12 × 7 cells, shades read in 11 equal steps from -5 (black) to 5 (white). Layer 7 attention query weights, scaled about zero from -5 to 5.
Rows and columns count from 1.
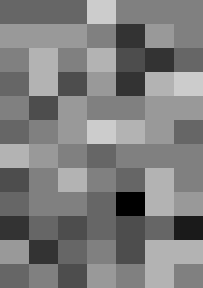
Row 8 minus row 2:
-3 -1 1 0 2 1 0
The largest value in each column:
2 2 2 3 2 2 3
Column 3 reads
-1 1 0 -2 1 1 0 2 0 -2 -1 -2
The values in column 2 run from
-3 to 2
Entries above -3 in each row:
7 6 6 6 7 7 7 7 6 5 6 7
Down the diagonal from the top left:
-1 1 0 1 0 1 0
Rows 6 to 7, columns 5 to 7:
2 1 -1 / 0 0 0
